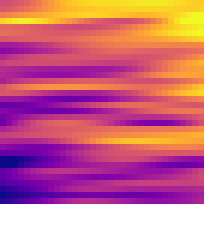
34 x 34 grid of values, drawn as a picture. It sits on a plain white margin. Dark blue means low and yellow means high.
Ninth with the lowest average: bottom left. Grain: streaks across. Slope: up to the top right. Ninth with the highest average: top right.
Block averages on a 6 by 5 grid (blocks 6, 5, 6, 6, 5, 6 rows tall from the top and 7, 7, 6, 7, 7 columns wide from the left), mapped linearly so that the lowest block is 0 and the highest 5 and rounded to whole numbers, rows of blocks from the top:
3 4 4 4 5 / 2 2 3 3 4 / 2 2 2 2 4 / 1 2 2 2 3 / 0 1 2 3 2 / 0 1 1 1 1
